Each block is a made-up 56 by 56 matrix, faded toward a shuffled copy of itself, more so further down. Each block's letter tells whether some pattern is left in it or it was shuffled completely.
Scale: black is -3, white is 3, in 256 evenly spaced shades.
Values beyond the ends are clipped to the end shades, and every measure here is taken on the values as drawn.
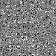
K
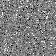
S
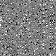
K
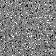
K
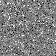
S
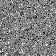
S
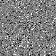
K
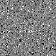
K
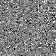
K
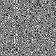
K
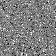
S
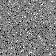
S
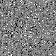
K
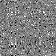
K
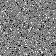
S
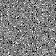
K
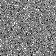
S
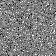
S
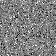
S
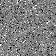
S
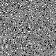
K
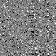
K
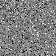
S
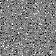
K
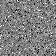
S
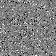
S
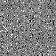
K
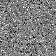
S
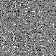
K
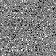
K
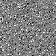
K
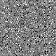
K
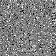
K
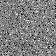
S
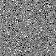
K
